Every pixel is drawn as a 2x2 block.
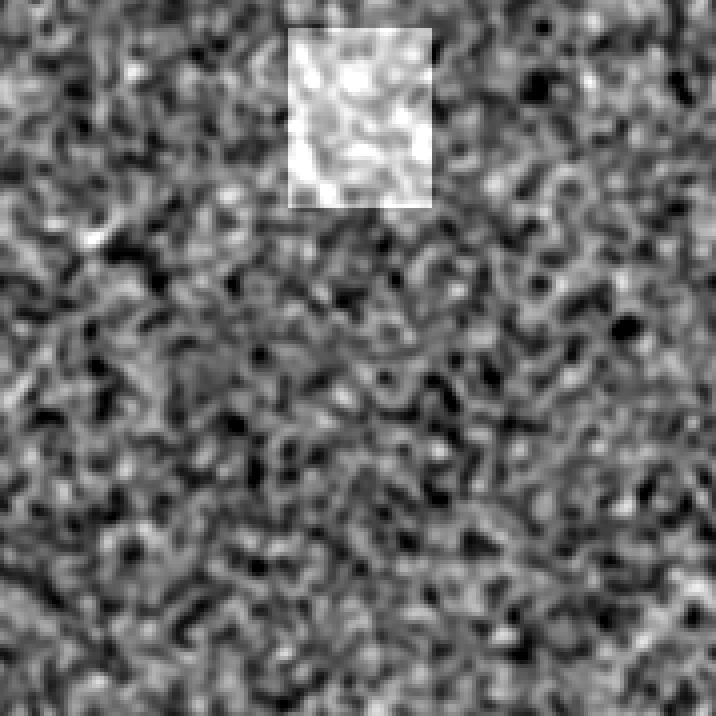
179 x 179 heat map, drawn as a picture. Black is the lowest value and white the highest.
Grain: blotchy. Odd patch: higher, in the top middle. Mirror symmetry: none. Ninth with the highest average: top middle.
